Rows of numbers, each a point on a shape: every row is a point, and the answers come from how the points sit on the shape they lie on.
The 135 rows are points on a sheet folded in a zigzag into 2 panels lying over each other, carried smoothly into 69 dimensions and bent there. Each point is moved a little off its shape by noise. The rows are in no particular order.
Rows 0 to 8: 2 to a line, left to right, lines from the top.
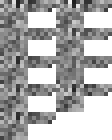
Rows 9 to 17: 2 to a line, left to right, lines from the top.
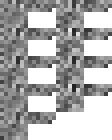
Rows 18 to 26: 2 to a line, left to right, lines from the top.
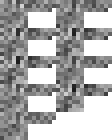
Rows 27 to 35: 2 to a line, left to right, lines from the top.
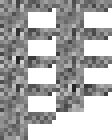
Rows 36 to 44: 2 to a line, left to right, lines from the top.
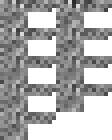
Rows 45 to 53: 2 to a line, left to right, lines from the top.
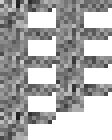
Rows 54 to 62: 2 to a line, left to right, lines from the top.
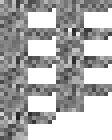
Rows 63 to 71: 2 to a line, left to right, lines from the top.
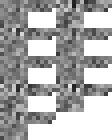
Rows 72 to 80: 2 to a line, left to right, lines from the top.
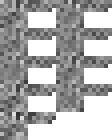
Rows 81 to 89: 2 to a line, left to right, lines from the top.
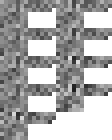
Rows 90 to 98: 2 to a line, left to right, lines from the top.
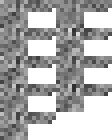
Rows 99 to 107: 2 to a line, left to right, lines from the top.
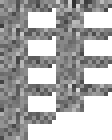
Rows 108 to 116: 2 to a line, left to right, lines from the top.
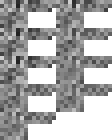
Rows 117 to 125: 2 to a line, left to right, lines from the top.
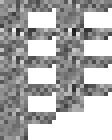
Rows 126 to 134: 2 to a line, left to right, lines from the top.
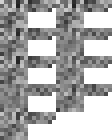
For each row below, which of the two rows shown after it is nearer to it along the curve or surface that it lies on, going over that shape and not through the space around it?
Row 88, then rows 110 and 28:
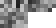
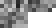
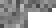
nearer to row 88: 110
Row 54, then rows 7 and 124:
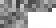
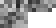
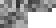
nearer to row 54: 124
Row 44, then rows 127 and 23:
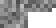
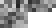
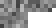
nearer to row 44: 127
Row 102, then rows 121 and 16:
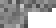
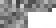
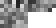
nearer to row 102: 16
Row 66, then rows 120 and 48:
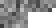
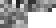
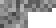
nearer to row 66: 120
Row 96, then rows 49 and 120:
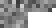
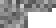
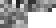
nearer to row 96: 120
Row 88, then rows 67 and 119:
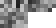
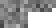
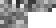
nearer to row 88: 119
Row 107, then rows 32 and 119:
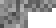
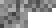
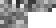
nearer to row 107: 32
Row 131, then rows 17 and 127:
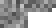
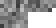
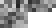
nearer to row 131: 127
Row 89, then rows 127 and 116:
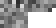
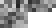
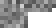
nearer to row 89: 127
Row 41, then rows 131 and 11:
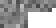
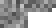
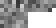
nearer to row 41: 11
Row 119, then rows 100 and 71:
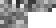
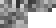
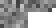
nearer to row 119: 100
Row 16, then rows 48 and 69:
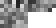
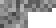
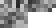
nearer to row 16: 69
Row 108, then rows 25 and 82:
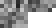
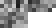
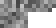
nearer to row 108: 25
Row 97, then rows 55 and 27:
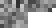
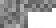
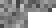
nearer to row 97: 27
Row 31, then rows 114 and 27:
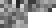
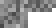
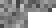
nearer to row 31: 27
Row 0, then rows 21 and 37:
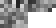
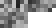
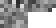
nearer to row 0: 21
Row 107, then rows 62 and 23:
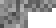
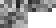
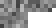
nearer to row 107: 62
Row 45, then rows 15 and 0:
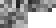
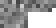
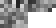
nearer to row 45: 0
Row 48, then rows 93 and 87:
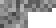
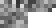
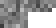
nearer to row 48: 93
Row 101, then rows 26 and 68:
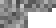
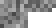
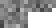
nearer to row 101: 26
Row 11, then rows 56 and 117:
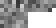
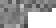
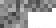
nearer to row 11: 56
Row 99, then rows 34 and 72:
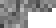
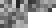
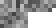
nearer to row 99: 34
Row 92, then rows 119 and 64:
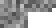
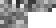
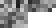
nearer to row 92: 119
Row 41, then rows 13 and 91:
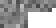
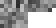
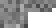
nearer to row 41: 91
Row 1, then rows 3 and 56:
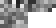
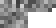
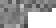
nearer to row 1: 3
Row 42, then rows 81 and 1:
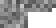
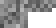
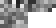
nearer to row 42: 81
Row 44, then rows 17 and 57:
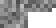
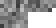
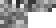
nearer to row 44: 57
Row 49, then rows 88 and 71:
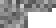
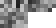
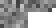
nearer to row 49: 88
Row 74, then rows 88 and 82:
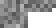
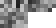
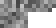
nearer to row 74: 82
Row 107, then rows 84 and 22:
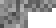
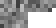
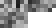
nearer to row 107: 22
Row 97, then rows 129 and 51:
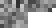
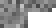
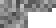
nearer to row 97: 129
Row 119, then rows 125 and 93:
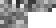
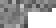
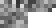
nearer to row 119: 93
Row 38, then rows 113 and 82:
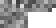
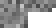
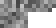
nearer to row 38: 82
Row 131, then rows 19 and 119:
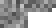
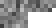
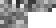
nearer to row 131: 119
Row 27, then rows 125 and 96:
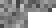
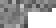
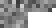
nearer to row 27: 96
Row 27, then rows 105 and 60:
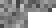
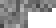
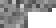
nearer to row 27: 60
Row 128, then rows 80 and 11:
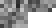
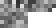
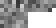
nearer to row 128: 11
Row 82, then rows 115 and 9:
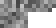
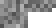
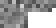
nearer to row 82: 115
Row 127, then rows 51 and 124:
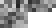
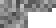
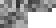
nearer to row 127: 124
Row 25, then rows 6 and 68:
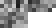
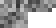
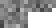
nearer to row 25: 6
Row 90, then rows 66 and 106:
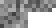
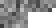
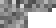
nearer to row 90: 106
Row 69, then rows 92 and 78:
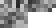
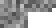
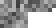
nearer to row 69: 78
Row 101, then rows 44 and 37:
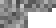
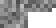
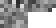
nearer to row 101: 44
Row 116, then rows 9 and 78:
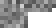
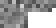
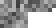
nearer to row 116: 78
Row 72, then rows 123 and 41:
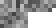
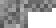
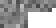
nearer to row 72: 123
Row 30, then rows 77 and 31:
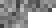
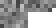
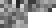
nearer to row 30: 77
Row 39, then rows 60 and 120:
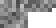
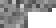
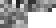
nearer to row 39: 120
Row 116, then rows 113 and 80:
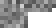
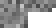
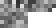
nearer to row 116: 80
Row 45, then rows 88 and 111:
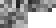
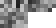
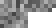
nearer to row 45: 88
